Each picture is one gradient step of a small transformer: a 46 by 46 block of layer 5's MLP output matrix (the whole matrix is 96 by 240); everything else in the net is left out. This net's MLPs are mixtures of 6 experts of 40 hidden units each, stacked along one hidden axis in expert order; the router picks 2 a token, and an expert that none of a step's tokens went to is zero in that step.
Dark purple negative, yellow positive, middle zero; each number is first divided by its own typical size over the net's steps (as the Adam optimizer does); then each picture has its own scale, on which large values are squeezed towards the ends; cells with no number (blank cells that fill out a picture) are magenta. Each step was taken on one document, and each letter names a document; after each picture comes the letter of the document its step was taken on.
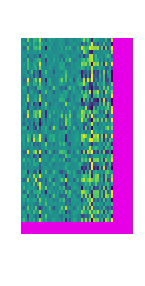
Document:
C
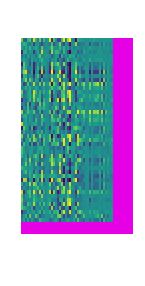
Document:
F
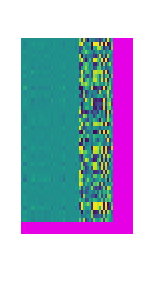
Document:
C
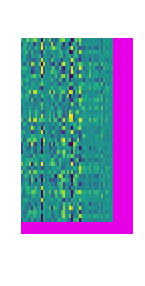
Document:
F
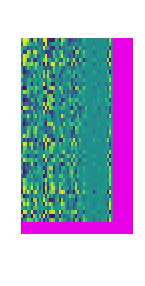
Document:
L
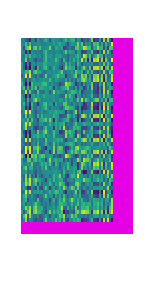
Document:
C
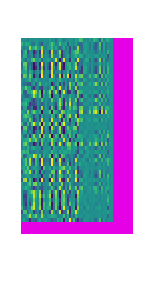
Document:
F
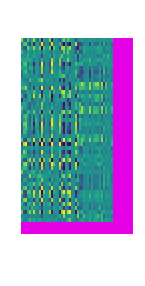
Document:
F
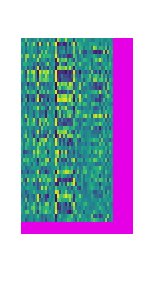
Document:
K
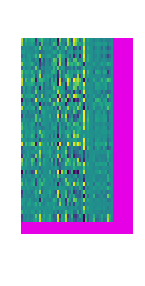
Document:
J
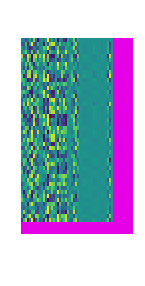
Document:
L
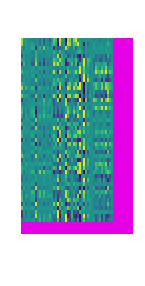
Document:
J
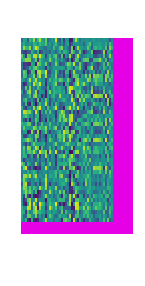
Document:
K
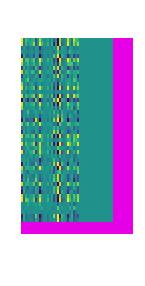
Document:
J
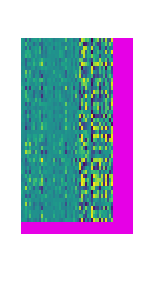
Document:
C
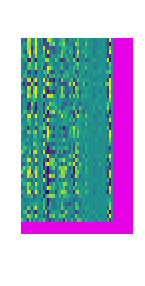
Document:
L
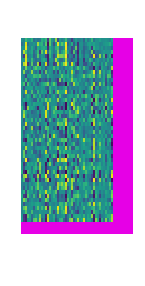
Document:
K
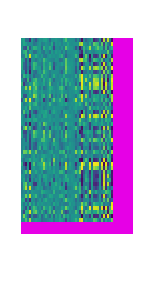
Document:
C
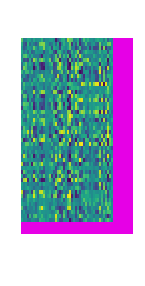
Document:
F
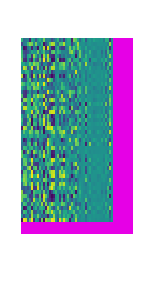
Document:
L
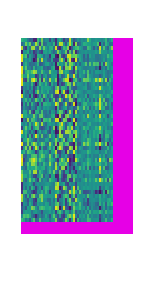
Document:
K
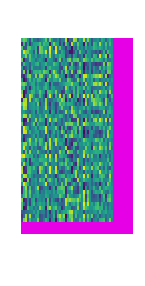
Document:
K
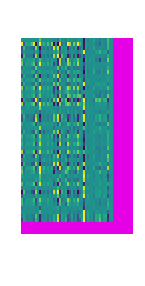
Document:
J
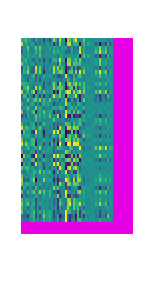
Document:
J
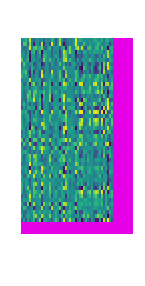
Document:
F
